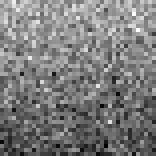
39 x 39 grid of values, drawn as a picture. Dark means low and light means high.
The grain is fine, like static. Overall the values sit about 50% of the way up the scale. There is an overall slope up to the top. There are no regular stripes. No single row or column stands out from its neighbours. The histogram is bell-shaped.
